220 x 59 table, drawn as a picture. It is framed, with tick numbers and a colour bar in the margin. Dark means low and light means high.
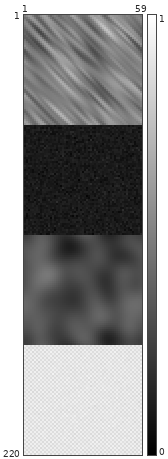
It is made of 4 by 1 panels. Panel 1,1: middling, slanting down to the right. Panel 2,1: very low, fine-grained, faint in contrast. Panel 3,1: low, smooth. Panel 4,1: very high, checkered, faint in contrast.
